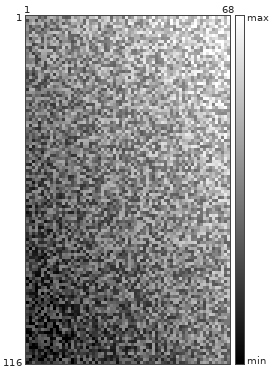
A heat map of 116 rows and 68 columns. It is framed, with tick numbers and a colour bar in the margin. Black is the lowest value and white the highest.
Histogram: bell-shaped. Odd rows or columns: none. Slope: up to the top right. Grain: fine. Mirror symmetry: none. Ninth with the highest average: top right. Ninth with the lowest average: bottom left.
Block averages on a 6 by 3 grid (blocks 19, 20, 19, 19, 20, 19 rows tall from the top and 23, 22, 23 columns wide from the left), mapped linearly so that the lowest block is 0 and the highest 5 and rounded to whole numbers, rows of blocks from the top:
345 / 234 / 234 / 123 / 123 / 012
